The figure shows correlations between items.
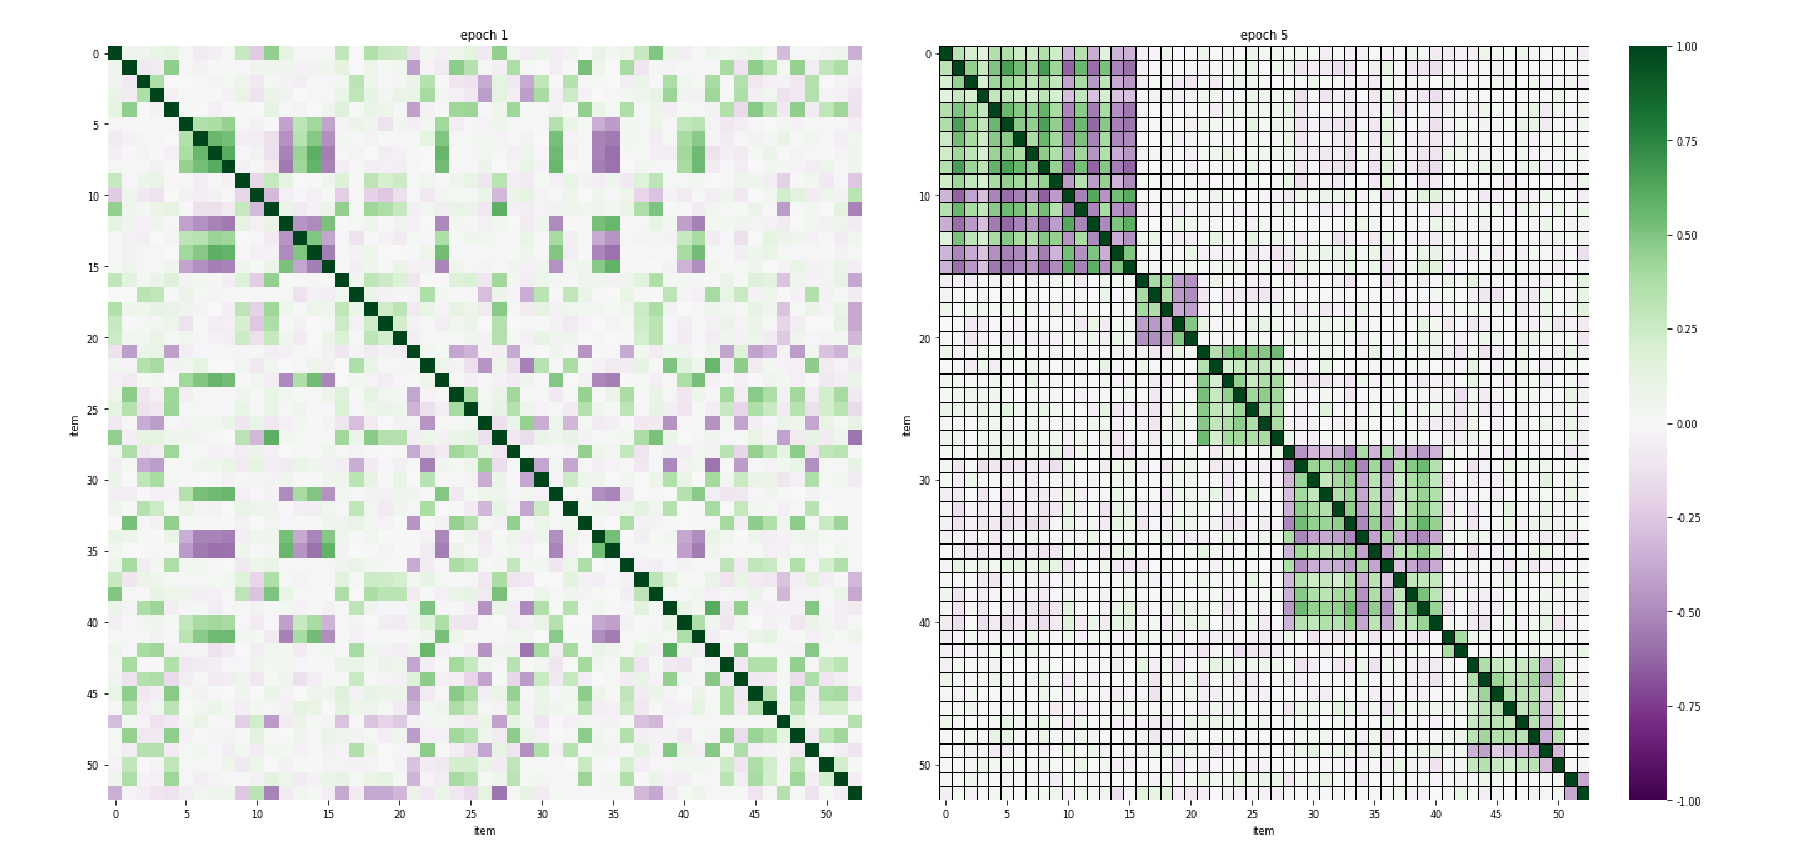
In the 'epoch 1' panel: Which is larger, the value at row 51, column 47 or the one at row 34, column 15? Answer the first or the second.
the second
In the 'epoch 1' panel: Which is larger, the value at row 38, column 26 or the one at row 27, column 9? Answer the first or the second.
the second
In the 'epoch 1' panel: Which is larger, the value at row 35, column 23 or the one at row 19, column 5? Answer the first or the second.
the second
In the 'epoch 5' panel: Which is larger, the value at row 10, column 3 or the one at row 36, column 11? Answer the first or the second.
the second
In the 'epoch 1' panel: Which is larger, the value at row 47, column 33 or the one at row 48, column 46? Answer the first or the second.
the second
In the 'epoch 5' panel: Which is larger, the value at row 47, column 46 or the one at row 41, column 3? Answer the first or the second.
the first
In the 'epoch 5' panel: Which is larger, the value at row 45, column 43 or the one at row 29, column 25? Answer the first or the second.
the first
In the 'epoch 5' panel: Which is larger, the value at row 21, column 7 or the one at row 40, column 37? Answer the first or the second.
the second
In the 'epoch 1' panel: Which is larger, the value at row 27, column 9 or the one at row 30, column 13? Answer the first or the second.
the first
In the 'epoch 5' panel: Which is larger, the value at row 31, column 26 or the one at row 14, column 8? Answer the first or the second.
the first
